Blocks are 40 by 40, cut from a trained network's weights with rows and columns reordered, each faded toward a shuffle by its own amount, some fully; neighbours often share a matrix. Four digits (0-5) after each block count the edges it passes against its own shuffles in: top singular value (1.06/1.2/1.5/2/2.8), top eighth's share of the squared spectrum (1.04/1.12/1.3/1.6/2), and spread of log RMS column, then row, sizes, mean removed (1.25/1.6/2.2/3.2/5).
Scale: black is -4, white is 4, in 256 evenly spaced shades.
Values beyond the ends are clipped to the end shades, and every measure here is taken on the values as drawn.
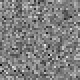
0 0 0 0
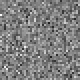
0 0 0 0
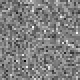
0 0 0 0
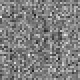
2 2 0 1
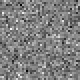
0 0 0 0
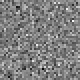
0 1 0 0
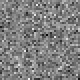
0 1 0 0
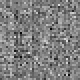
2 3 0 2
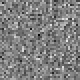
1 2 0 1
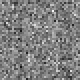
1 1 0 0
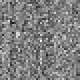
2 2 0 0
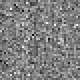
1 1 0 1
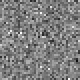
1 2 0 1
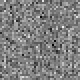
1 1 0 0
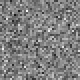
1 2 0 0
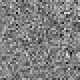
2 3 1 1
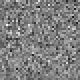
1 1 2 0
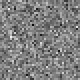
0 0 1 0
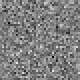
0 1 0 0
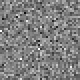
1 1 0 0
